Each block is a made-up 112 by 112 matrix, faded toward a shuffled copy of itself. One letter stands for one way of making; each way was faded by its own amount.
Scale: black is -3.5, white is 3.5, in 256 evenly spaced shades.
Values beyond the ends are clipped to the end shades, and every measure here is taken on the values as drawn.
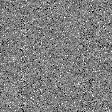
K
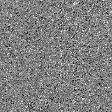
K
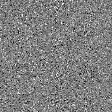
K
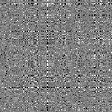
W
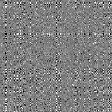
W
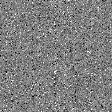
K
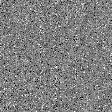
K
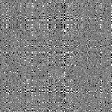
W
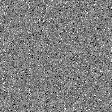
K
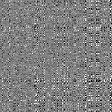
W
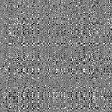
W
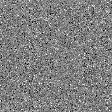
K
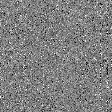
K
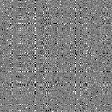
W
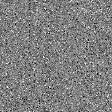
K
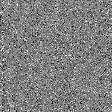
K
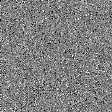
K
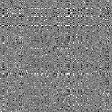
W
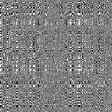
W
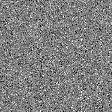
K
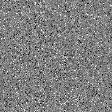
K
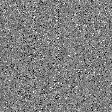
K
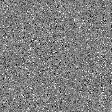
K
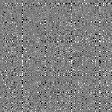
W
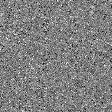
K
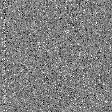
K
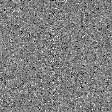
K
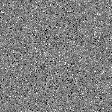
K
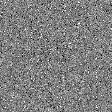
K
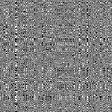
W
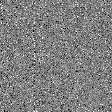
K
